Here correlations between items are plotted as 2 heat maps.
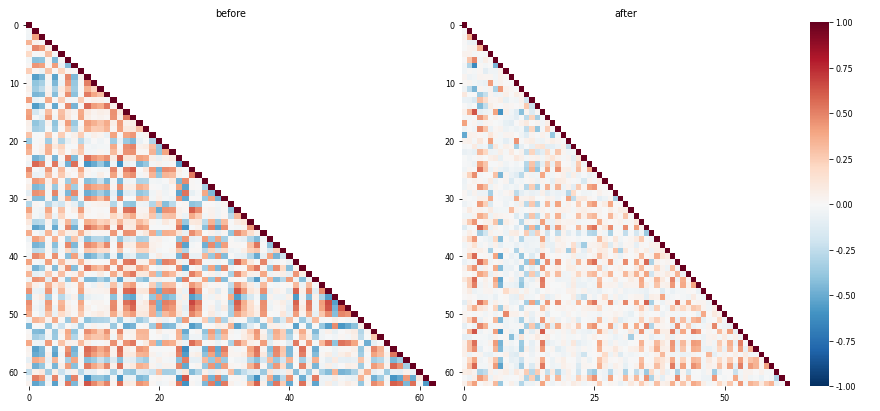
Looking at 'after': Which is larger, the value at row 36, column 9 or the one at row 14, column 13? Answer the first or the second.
the first
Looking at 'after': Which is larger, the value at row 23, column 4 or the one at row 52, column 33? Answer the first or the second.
the second
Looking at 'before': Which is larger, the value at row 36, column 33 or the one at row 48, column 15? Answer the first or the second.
the second
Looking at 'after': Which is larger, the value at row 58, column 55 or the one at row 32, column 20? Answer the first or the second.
the first
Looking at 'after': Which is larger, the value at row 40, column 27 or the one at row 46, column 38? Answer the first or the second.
the first
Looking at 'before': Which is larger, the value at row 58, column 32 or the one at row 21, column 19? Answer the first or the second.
the second
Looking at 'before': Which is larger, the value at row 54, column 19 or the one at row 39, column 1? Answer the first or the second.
the first
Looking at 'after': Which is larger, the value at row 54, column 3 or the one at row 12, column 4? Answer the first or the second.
the first
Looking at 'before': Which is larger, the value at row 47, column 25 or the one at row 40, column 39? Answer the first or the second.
the second
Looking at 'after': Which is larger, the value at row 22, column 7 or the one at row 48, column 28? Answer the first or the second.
the second
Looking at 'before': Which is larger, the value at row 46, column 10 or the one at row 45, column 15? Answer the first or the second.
the second
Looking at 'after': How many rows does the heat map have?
63
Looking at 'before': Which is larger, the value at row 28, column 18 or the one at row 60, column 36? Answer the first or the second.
the first
